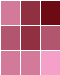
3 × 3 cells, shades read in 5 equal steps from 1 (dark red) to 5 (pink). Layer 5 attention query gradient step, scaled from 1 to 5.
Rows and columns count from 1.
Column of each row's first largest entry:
1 1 3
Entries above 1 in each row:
2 3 3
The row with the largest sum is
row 3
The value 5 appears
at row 3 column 3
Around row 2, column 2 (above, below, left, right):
2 4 3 3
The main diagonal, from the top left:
4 2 5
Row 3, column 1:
4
